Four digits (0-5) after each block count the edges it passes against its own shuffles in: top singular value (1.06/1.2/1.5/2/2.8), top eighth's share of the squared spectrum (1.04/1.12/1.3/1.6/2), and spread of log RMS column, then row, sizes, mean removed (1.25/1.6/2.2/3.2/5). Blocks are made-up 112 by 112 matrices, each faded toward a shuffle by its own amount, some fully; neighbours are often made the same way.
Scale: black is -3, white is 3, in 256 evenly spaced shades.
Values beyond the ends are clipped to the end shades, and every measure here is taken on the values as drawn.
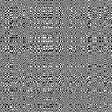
5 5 4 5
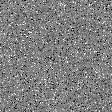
1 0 0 0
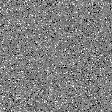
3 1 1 0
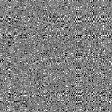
5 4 3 3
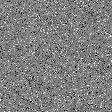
0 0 0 0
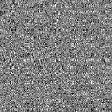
4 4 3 3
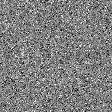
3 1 0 0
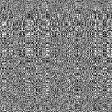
5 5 3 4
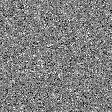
2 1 0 0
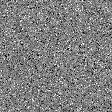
0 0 0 0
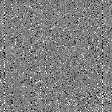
4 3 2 1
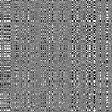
5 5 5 4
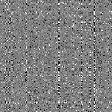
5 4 3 2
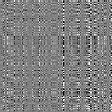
5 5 5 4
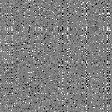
5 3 3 2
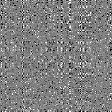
5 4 3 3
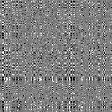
5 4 4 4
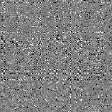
4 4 3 3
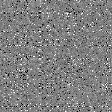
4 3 2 2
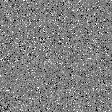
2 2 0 1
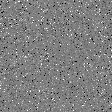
2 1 0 0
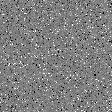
0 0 0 0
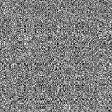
4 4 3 3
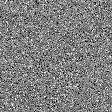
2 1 0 0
